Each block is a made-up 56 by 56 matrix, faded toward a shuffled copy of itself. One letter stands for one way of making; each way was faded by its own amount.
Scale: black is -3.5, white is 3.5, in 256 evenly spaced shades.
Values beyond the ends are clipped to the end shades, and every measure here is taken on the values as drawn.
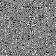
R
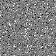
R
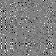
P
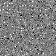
R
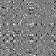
P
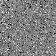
R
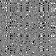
P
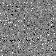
R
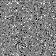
R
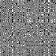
P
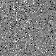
R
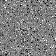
R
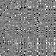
P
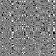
P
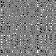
P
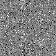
R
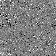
R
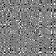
P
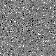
R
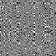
P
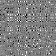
P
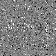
R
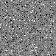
R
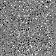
R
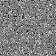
R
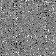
R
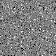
R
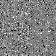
R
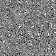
R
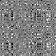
P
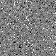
R
